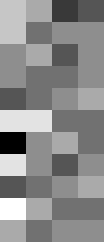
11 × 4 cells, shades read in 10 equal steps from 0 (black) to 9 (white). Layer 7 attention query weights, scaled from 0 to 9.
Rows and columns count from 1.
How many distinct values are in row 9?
4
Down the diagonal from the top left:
7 4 3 5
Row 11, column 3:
5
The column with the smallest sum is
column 3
